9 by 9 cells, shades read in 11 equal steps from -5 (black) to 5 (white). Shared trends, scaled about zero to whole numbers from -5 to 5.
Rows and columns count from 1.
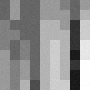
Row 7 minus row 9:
0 0 -1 1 0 0 -1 1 0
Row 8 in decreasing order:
5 3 2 2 1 1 0 -1 -4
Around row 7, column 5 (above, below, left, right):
2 2 -1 3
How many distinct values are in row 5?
6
